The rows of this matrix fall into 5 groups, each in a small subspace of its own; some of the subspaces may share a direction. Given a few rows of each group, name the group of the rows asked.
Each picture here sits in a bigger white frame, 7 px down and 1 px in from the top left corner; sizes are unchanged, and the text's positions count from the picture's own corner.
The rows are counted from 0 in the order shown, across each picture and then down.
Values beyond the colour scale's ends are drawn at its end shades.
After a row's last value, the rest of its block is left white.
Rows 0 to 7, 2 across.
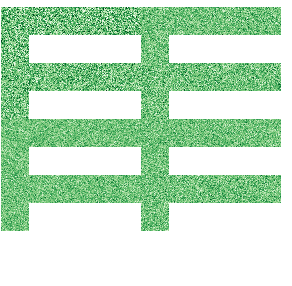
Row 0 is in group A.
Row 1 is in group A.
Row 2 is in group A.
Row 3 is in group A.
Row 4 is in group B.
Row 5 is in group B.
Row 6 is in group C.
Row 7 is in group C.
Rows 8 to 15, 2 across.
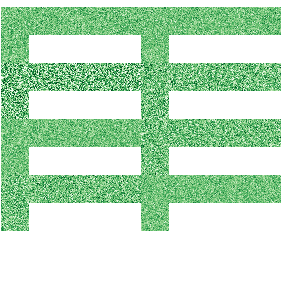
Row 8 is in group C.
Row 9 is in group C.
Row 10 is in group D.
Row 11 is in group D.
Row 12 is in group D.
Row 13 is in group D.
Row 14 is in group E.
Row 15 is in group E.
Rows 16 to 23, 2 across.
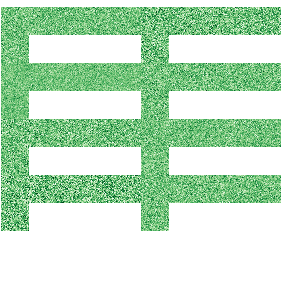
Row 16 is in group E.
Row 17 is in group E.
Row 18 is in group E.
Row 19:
D
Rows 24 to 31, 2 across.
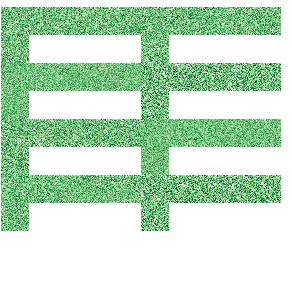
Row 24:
A
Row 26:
C
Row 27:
E
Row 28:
B
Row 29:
D
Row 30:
A
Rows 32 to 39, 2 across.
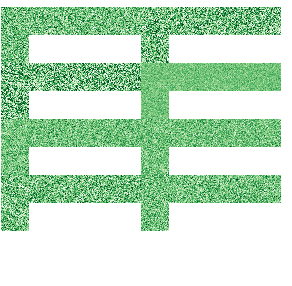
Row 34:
B
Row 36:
D
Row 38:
B
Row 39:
C
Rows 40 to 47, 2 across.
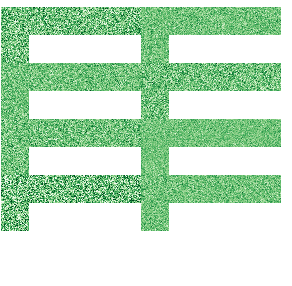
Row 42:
E
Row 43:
D
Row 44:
D
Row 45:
C
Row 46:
D
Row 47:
D
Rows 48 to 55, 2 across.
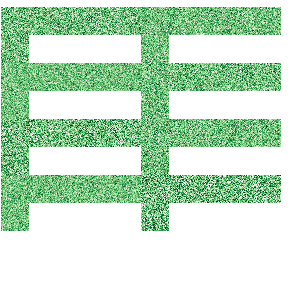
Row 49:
A
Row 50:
D
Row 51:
A
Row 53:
E
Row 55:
C
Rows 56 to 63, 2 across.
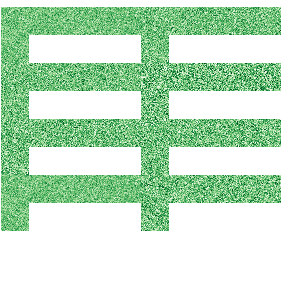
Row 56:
B
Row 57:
E
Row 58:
C
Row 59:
D
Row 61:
C
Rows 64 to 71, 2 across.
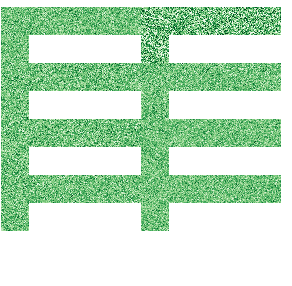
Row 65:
B
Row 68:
B
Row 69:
B
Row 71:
B
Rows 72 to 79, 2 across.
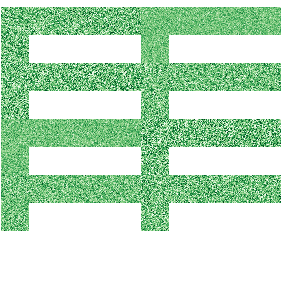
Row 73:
C
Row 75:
D
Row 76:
B
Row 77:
D
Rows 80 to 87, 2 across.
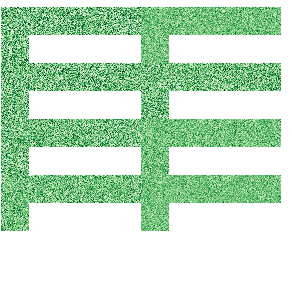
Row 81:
A
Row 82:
C
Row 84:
B
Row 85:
E
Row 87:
A
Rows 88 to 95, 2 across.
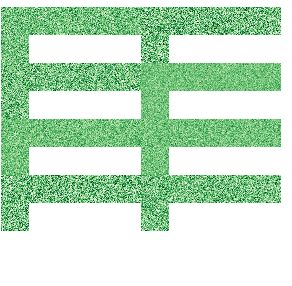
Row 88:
A
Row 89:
B
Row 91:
A
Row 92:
A
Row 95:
B
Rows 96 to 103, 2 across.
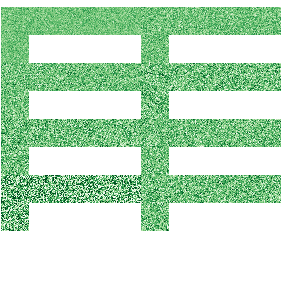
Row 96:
A
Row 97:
D
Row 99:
B
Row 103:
A
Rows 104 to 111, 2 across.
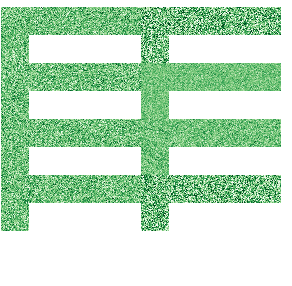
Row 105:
C
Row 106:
E
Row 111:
D
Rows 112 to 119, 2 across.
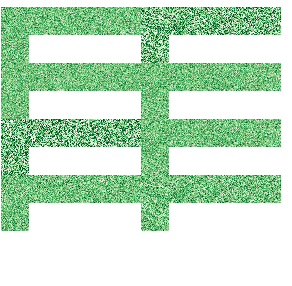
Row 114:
A
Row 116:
D
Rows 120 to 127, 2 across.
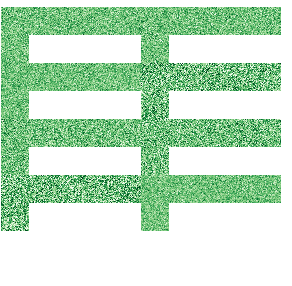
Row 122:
D
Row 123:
C
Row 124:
D
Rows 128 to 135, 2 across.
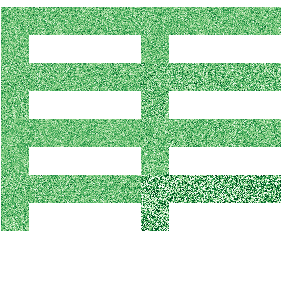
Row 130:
C
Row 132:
A
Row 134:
C
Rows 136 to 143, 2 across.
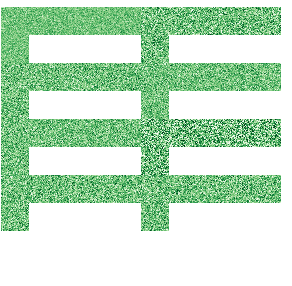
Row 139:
C
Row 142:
D
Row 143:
A
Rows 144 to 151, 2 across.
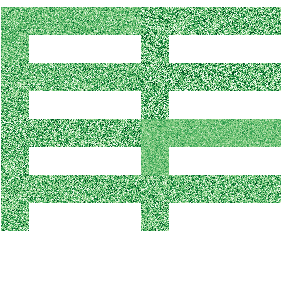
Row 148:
C
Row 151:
D
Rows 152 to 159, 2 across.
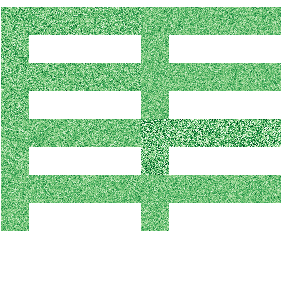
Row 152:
E
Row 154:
D
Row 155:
E
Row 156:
B
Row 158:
A
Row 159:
E
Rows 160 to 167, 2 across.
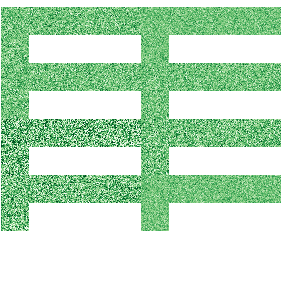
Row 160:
E
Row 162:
D
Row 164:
D
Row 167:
A
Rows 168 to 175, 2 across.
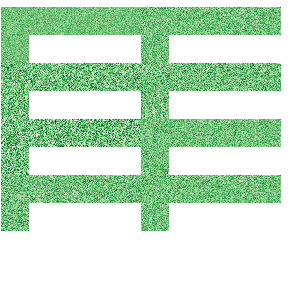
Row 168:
A
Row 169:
C
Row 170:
D
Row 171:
C
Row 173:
E
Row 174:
B
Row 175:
C
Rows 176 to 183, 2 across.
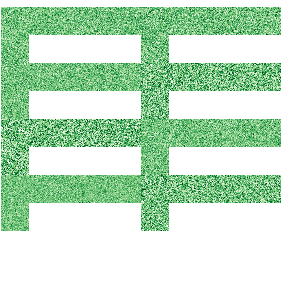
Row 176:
B
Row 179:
D
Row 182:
C
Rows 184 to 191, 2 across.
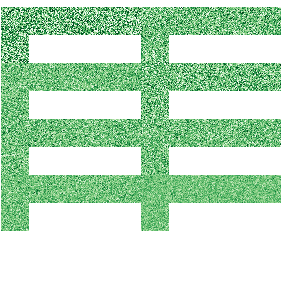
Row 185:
C
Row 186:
B
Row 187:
C
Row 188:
E
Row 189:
A
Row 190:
A
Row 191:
D
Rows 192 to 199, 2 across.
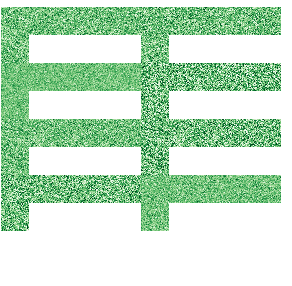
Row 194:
D
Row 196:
B
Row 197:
B
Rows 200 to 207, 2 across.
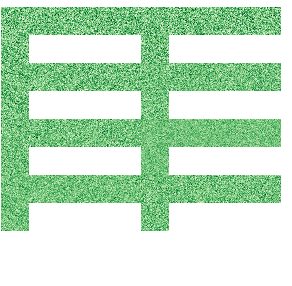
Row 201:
A
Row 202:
B
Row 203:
E
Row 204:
A
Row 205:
A
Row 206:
B
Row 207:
A
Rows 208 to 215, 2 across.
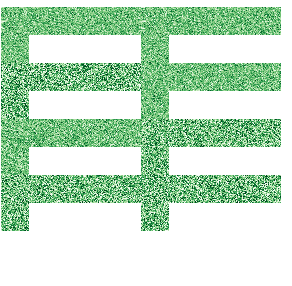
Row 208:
D
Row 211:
E
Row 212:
B
